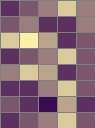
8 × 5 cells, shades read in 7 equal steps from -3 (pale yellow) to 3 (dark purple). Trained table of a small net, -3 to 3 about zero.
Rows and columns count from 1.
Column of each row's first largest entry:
1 3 4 1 4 1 3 1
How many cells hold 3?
1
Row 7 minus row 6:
-1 0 3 1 1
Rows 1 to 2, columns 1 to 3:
2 1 0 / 1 0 2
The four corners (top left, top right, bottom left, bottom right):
2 0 2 1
